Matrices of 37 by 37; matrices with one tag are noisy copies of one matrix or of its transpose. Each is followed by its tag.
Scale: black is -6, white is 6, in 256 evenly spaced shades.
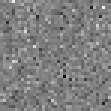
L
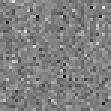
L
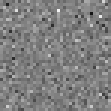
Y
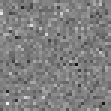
L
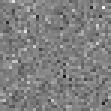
L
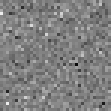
L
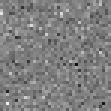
L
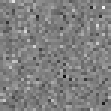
L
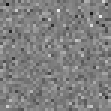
Y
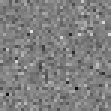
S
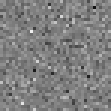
S
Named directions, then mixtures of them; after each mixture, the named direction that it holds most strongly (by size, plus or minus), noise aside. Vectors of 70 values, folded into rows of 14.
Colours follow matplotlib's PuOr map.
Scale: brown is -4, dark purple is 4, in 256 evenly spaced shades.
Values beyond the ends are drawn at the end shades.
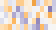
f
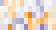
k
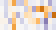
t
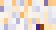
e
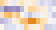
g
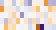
e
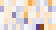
e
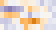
g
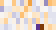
e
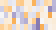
f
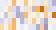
t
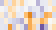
k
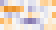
g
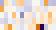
e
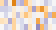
t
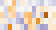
k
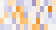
f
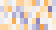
f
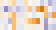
t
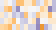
f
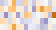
t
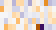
e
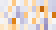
t
